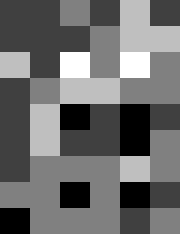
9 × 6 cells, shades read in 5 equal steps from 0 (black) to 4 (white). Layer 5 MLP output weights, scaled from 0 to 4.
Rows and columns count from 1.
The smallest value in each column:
0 1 0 1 0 1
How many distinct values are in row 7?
3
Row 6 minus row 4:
0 1 -2 -2 -2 0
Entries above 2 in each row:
1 2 3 2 1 1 1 0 0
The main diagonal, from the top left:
1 1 4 3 0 2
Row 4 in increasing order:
1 2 2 2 3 3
